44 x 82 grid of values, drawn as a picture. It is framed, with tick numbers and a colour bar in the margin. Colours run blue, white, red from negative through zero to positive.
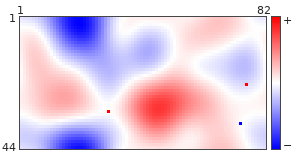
The ninth with the highest average is the bottom middle. Three lone cells stand out: two far higher and one far lower than their neighbours. The top left is the ninth with the lowest average. No row or column stands out.
